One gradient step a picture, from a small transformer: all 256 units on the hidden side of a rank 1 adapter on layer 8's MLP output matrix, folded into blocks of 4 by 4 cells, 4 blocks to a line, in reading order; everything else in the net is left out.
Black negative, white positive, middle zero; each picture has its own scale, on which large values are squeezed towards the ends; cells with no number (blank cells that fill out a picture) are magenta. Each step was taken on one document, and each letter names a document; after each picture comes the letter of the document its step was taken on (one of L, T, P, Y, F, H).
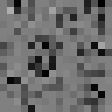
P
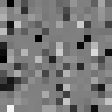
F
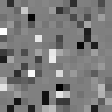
F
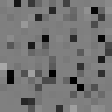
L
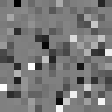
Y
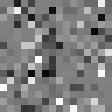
P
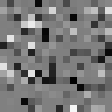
L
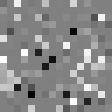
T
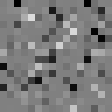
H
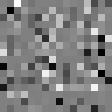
P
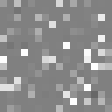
T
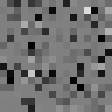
L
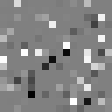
T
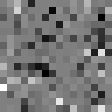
P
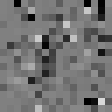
H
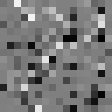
H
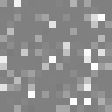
T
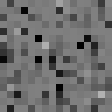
F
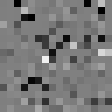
H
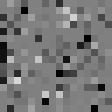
F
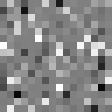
F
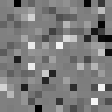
H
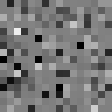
F
